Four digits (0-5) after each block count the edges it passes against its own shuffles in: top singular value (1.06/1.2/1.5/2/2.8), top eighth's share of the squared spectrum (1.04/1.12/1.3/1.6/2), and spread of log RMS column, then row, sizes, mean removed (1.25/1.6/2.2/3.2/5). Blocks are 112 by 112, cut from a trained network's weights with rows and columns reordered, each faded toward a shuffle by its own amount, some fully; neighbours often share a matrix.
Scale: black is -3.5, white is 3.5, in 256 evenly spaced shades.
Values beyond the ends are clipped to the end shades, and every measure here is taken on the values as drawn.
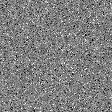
0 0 0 0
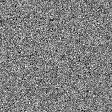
2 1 0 0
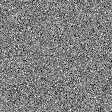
0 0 0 0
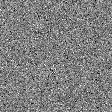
0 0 0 0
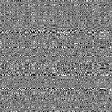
5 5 1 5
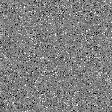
3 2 0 2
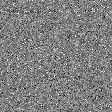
3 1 0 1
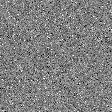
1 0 0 0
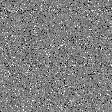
3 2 0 1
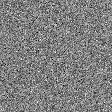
0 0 0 0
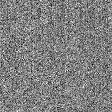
3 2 0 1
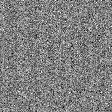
2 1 0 0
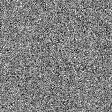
2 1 0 0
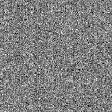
3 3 1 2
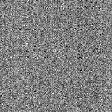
3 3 2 2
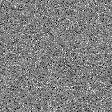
3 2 0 2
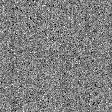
2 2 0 1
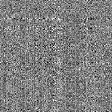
3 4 2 3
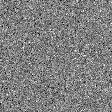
0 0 0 0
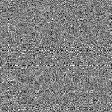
4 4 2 3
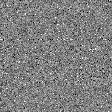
3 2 0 1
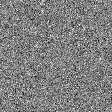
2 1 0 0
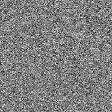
3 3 1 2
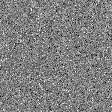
1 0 0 0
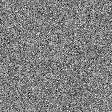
1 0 0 0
